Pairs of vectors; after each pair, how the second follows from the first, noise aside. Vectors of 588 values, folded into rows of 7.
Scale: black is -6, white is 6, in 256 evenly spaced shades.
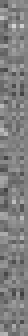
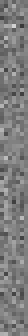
sign-scrambled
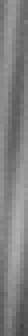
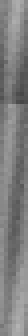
wrapped around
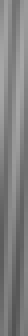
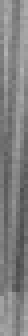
wrapped around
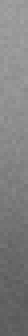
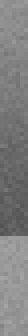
wrapped around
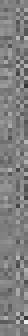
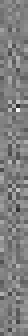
wrapped around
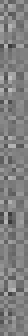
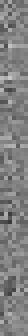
sign-scrambled
